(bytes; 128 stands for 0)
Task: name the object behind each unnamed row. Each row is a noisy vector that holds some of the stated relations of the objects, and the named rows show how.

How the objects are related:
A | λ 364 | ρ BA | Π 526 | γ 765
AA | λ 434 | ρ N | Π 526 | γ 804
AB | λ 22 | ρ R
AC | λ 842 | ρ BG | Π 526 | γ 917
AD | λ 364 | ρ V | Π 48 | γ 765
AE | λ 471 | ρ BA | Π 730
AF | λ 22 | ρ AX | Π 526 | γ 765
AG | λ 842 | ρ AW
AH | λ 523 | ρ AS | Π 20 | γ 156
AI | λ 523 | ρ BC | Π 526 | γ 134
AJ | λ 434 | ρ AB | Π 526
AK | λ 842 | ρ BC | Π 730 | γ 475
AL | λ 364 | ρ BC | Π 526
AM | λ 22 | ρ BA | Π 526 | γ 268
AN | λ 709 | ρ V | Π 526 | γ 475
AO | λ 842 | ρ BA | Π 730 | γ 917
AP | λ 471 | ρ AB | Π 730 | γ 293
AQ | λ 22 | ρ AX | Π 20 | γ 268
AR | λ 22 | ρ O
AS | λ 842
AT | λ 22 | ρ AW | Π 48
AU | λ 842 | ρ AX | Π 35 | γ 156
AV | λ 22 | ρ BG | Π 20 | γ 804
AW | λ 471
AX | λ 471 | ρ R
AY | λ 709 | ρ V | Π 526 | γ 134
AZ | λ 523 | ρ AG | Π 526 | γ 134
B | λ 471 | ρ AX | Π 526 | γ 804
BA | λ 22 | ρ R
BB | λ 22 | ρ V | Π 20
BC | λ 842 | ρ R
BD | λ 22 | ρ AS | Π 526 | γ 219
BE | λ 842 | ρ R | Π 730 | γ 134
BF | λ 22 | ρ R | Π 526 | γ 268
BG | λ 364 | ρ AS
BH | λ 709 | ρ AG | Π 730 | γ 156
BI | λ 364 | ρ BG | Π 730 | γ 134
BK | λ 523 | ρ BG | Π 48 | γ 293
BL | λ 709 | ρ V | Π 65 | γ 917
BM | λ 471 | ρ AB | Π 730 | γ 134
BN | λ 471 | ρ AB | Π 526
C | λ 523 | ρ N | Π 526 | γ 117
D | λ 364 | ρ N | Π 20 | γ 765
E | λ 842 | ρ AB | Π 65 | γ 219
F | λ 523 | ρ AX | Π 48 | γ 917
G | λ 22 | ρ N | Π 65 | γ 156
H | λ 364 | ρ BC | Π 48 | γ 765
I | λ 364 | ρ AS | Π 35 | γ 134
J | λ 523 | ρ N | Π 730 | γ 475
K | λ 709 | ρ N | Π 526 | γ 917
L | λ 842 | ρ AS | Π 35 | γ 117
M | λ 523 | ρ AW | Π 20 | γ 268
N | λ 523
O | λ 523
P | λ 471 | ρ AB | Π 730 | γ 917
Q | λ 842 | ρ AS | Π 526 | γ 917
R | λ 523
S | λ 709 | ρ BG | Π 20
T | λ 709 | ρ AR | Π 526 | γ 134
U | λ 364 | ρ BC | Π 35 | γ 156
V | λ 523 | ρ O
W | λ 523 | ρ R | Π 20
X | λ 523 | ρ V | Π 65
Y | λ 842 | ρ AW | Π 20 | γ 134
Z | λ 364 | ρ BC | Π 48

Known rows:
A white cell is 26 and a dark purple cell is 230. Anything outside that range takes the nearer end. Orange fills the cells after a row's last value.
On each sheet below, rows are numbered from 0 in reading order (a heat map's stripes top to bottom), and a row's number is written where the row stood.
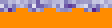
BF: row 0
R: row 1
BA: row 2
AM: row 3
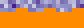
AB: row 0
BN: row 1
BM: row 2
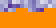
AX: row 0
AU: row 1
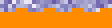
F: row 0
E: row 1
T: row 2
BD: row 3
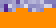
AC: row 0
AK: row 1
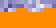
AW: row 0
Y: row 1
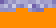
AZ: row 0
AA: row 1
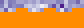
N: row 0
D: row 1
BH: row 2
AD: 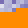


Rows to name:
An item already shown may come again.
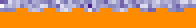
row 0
C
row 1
BI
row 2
W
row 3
BH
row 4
AE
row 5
A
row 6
B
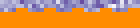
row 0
BE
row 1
AA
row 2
AJ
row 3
AR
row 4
L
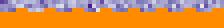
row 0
U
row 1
AT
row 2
A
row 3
BL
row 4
AA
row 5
AI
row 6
AI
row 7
AL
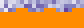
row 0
AQ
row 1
BC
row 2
AF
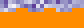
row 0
AH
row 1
AO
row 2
I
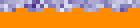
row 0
H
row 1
P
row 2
AV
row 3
J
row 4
AF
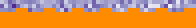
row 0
AB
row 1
AI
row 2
G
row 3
R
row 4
Z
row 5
M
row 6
L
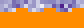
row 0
BD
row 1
Y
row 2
K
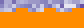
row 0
BK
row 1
X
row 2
M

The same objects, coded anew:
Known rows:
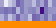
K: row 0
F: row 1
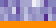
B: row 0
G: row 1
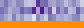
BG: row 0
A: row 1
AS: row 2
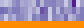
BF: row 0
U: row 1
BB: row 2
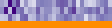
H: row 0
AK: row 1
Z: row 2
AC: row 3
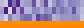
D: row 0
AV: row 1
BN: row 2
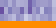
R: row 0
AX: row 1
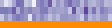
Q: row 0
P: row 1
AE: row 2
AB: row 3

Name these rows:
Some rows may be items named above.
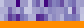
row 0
Y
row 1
I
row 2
B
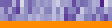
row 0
Z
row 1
AX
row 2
AI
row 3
AT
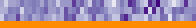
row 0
AU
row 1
AL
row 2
AI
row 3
E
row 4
BI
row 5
D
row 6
BL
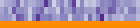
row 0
M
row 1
L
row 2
X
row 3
AH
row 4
AX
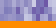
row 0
AJ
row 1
E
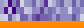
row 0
H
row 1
BK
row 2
AA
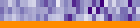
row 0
AR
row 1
J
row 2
BI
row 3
AD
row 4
AZ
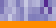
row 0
AW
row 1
C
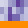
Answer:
BE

